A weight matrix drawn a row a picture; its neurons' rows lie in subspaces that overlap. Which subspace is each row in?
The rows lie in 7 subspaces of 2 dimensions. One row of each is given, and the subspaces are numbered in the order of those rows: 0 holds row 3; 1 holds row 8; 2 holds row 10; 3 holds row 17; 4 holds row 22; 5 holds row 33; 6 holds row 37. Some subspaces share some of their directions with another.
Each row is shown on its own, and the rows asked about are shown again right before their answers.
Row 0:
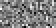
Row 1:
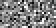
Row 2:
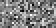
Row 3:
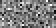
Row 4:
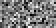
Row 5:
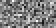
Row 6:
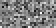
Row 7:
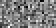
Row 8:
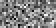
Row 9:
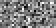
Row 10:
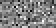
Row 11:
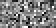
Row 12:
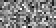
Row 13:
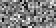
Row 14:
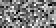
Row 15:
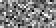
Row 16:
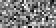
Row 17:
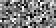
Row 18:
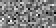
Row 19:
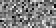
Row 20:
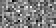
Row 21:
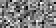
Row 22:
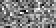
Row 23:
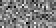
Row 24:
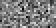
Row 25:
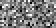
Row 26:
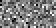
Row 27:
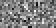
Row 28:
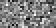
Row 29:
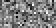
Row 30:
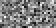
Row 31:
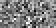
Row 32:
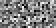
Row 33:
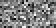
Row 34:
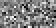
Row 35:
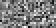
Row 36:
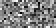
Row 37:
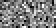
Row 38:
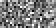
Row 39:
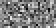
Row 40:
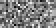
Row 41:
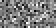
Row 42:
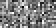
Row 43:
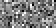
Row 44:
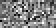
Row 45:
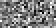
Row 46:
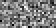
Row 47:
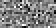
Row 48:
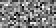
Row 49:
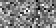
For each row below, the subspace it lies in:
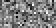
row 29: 6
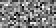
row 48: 0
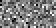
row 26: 3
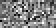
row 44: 2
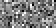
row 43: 6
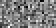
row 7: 5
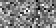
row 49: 4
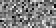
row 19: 2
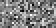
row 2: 6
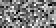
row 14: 5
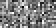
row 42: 5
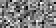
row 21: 5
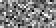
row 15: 1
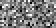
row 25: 2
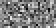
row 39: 4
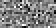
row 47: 0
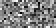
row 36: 4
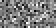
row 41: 3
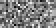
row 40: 1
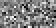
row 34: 1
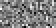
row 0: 6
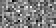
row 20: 5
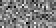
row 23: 3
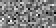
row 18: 0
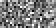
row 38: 1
